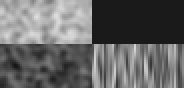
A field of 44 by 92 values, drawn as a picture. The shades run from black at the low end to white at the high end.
The table splits into 2 rows of 2 panels. Panel 1,1: high, blotchy. Panel 1,2: very low, flat. Panel 2,1: low, blotchy. Panel 2,2: middling, streaked downward, strong in contrast.
